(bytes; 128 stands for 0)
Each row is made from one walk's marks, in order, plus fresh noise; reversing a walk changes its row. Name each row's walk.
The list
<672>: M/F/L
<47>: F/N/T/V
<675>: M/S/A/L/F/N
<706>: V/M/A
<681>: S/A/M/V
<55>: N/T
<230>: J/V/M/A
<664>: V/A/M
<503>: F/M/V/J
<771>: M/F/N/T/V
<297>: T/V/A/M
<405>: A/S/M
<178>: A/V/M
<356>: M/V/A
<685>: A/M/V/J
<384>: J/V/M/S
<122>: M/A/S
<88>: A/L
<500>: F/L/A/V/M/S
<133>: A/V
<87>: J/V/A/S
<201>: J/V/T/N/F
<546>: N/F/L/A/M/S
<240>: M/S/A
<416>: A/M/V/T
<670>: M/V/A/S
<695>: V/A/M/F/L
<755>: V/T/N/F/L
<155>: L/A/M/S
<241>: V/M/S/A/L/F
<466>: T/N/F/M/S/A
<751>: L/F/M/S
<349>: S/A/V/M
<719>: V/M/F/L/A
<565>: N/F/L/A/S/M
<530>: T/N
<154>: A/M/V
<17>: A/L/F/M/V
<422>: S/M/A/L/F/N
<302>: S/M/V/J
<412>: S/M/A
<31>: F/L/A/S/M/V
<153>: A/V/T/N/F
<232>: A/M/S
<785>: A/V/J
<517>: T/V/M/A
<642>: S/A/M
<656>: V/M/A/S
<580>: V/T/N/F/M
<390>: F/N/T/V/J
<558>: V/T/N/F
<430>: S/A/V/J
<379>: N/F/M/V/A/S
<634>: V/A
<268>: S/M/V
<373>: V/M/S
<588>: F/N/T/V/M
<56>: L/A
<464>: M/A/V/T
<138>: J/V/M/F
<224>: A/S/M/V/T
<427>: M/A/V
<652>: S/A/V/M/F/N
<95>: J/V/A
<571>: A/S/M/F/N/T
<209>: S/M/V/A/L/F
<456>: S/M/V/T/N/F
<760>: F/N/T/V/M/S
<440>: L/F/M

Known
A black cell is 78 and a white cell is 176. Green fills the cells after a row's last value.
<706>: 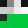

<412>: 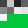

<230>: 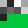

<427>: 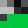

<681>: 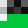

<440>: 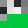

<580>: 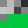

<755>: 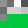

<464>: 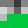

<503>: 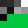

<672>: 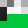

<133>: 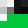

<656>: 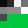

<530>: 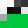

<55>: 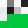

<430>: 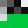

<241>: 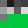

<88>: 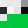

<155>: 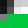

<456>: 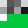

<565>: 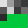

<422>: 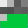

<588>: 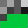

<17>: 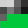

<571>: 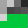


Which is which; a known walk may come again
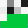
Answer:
<55>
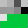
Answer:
<153>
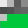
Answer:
<422>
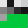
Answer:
<201>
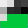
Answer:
<154>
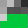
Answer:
<571>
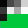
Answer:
<122>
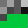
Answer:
<588>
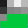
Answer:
<232>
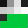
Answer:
<706>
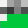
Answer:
<652>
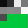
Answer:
<656>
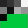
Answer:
<503>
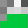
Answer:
<755>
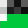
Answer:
<681>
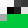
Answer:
<530>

